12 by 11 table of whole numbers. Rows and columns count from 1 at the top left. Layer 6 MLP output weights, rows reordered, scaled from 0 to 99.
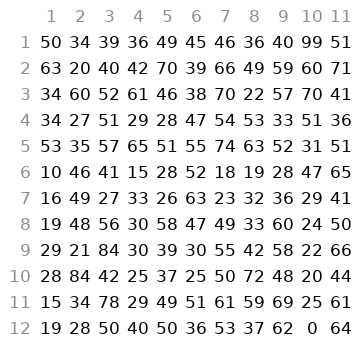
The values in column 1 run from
10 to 63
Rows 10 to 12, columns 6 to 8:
25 50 72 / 51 61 59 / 36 53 37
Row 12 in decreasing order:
64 62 53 50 50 40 37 36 28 19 0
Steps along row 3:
up down up down down up down up up down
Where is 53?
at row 4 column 8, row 5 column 1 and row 12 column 7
